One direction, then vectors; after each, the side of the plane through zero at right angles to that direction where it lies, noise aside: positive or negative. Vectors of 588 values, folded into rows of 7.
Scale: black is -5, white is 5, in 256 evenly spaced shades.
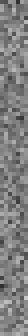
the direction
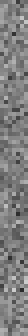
positive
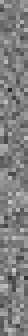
negative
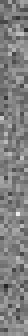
positive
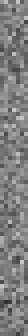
negative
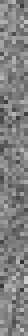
positive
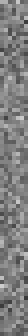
negative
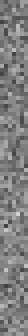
positive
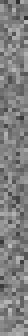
positive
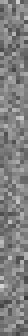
negative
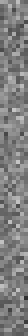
negative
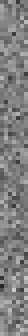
positive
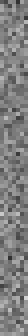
positive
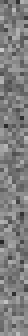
positive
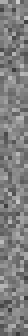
negative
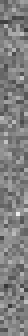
positive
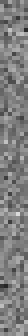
positive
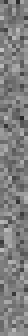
positive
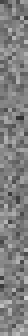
positive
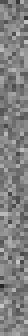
positive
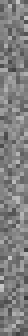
negative
